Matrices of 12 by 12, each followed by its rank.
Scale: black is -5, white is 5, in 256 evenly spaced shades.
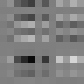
one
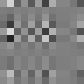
one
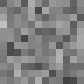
full rank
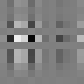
one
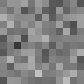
full rank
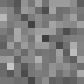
full rank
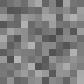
full rank
